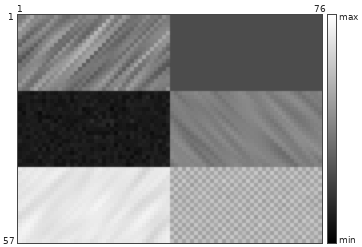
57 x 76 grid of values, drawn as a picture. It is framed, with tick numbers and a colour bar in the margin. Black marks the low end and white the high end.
The table splits into 3 rows of 2 panels. Panel 1,1: middling, slanting up to the right. Panel 1,2: low, flat. Panel 2,1: very low, fine-grained, faint in contrast. Panel 2,2: middling, slanting down to the right, faint in contrast. Panel 3,1: very high, slanting up to the right, faint in contrast. Panel 3,2: high, checkered.
